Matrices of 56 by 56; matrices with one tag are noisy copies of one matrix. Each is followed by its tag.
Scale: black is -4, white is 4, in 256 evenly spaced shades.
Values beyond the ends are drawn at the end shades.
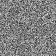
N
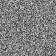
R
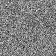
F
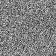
F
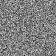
R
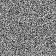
N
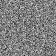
R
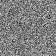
N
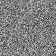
F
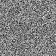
N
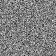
R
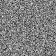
R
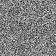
N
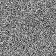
F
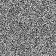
N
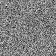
F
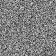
R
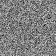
N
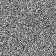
F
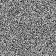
N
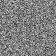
R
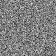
R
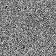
F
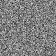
R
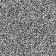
N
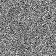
N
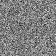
N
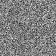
N
